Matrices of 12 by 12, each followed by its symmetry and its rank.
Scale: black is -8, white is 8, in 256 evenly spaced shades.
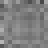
antisymmetric, rank two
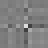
symmetric, rank one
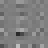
neither, rank two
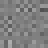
antisymmetric, rank two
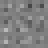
antisymmetric, rank two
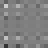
neither, rank one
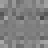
neither, rank two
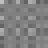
symmetric, rank one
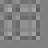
symmetric, rank one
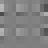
neither, rank one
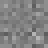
symmetric, rank two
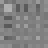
symmetric, rank two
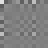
symmetric, rank one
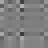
neither, rank one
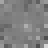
symmetric, rank two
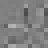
antisymmetric, rank two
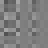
neither, rank one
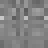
neither, rank two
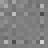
symmetric, rank two
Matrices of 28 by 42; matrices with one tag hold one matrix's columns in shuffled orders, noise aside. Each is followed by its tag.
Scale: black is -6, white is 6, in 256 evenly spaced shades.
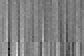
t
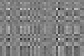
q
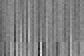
t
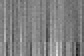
t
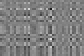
q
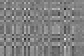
q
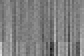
t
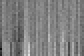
t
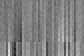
t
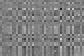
q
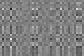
q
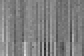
t
